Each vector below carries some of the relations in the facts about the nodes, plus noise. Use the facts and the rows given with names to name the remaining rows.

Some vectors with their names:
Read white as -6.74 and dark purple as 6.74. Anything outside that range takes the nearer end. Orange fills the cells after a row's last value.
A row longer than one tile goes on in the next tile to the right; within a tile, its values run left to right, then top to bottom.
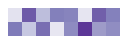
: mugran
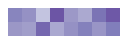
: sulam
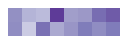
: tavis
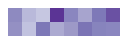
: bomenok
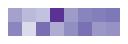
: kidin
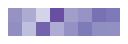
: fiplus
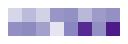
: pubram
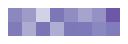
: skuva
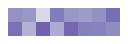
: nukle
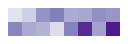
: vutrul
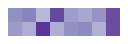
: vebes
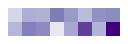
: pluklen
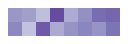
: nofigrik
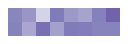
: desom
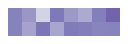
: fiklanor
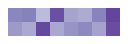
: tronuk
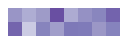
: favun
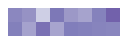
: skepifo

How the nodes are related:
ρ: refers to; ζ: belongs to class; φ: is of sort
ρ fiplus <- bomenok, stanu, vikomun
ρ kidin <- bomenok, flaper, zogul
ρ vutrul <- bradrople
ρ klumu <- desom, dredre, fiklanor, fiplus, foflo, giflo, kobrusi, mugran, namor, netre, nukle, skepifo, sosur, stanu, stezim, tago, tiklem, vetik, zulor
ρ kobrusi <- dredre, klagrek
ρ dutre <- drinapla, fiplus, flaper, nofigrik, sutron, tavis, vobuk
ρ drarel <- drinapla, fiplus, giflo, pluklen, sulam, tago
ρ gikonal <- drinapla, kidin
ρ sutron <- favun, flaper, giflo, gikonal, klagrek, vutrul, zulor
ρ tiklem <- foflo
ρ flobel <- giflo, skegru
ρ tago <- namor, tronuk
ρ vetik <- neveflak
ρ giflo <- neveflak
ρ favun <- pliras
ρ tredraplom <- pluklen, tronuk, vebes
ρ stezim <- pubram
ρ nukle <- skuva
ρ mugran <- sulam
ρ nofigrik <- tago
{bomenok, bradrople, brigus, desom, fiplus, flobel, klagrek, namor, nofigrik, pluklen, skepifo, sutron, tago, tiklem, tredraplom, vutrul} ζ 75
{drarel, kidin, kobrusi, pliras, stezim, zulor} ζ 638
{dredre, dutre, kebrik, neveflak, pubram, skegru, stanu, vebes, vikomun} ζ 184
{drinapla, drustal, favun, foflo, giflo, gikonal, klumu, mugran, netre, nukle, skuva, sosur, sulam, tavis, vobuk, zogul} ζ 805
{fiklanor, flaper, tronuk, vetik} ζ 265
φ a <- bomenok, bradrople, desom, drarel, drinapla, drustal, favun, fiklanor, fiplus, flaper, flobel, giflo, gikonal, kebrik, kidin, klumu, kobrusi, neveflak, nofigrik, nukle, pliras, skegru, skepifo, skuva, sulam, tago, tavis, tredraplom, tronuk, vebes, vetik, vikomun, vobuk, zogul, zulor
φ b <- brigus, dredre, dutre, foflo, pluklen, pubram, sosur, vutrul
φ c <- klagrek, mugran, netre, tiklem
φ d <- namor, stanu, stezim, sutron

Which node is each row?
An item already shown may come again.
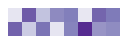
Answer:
tiklem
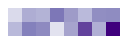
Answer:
pluklen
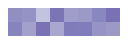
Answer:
vetik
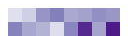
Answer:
vutrul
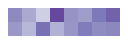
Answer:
vikomun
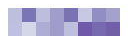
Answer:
stanu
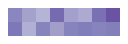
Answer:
zulor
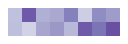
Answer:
namor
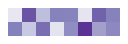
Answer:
mugran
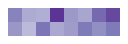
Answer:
drinapla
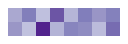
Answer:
tredraplom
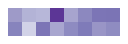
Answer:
gikonal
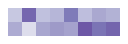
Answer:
stezim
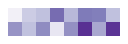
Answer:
dutre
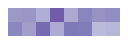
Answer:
flobel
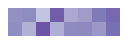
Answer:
tago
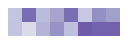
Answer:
stanu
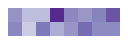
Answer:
zogul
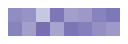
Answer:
vetik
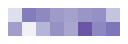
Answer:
sutron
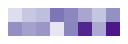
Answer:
brigus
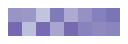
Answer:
kobrusi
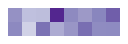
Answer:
zogul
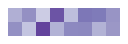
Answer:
drarel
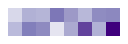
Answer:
pluklen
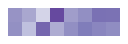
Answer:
fiplus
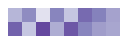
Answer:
klumu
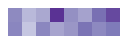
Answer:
flaper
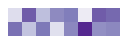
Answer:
netre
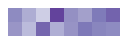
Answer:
vikomun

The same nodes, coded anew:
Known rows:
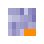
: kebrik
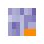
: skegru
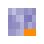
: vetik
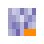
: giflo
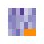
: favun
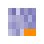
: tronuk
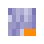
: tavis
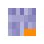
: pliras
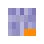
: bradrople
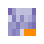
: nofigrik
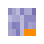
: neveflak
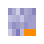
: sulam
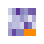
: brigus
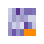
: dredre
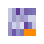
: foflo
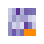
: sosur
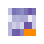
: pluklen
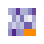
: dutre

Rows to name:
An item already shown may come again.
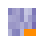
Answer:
flaper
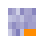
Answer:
sulam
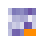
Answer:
pluklen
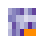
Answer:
klagrek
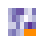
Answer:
sutron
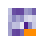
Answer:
vutrul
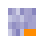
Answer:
sulam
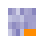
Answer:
sulam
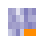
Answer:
tago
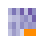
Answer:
tredraplom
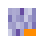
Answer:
gikonal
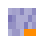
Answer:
zulor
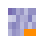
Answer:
vikomun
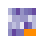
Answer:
pubram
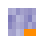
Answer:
kobrusi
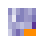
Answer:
kidin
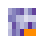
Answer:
klagrek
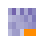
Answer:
vebes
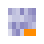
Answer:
drarel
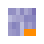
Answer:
skuva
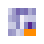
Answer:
namor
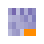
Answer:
vebes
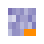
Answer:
bomenok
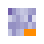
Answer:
fiplus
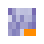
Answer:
nofigrik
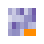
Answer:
flobel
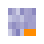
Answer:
sulam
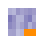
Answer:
kobrusi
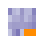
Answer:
drinapla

